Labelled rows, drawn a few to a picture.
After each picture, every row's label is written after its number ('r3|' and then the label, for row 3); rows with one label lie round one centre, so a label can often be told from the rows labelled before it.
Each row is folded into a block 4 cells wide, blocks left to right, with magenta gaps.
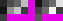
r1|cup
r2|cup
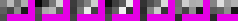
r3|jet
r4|cup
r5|cup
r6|cup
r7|cup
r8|jet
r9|jet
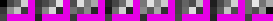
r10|cup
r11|cup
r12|jet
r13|cup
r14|jet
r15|cup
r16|cup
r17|jet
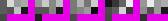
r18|jet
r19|jet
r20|jet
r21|cup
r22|jet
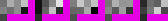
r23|jet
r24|cup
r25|jet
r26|jet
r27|cup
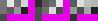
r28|jet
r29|cup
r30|jet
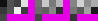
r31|cup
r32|jet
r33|jet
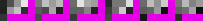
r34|cup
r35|jet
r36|jet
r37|cup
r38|jet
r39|jet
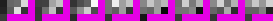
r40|cup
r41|cup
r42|cup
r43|jet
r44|jet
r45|jet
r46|jet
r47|jet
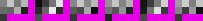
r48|jet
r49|cup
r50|jet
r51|jet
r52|cup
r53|jet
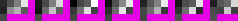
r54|cup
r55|cup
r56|cup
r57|cup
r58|cup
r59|cup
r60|cup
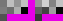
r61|jet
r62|jet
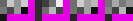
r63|jet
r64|cup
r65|jet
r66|jet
